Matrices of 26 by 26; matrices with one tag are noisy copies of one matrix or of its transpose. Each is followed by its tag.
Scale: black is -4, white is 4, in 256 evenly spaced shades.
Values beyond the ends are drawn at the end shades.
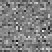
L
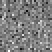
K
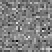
L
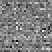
L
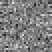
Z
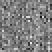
L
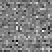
L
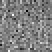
K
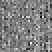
L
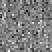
K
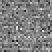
L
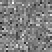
Z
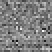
L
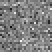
K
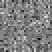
Z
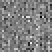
L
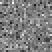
Z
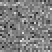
K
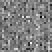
L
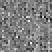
L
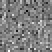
K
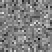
Z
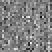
L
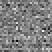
L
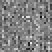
L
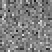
K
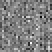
L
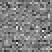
L
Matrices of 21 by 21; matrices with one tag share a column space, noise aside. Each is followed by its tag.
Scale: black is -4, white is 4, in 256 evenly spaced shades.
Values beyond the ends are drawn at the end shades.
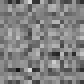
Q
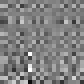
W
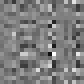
Q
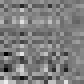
W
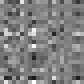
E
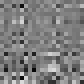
W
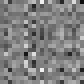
Q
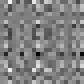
Q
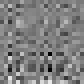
W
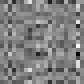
Q
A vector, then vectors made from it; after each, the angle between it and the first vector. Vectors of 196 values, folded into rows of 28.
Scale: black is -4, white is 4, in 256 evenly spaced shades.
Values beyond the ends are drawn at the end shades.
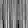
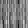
nearly parallel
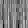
nearly parallel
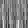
nearly opposite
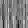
nearly parallel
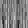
nearly parallel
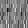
partly aligned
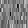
orthogonal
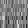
partly opposed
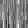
nearly opposite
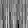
nearly parallel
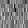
orthogonal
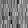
partly aligned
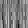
nearly parallel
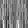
nearly opposite
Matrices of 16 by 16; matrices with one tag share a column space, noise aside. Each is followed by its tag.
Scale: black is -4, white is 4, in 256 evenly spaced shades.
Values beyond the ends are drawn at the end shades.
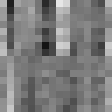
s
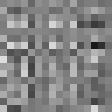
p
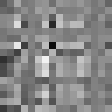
p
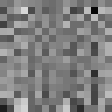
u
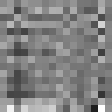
u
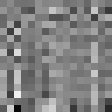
u
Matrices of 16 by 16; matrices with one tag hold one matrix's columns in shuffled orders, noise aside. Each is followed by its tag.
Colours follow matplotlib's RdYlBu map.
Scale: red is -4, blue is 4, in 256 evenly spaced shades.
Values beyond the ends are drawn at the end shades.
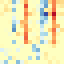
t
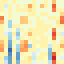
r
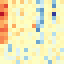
t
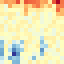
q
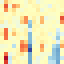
r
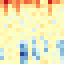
q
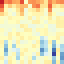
q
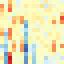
r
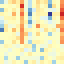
t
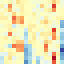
r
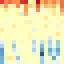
q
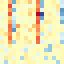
t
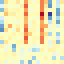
t
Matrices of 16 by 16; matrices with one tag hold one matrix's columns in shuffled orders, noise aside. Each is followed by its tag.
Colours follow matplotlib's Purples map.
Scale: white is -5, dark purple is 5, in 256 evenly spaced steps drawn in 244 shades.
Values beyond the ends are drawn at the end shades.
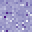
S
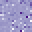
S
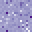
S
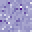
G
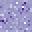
G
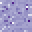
G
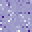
S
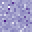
G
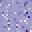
S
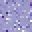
S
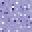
G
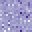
S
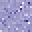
G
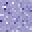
G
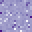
S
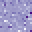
S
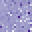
S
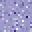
S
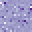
G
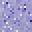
G
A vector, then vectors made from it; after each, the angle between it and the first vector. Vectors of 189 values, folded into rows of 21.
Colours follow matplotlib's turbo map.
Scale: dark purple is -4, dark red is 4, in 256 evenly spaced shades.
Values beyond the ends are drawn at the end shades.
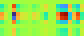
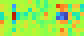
nearly opposite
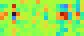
nearly parallel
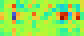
nearly parallel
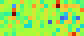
partly opposed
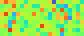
partly aligned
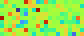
orthogonal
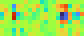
nearly opposite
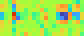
nearly opposite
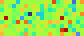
orthogonal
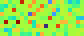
orthogonal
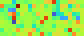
partly opposed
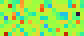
partly opposed
